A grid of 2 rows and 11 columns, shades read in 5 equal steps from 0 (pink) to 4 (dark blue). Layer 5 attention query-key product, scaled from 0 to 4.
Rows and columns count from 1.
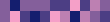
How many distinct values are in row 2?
5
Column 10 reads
1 2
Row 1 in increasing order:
0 1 2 2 2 2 2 3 3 3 4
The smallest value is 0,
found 3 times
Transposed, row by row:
2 2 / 4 0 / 2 3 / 2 4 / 2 3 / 3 0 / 3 1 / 0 4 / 3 1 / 1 2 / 2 3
